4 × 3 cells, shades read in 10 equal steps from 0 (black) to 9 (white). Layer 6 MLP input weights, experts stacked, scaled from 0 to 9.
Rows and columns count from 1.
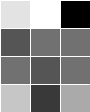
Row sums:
17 11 11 15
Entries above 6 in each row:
2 0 0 1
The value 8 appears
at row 1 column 1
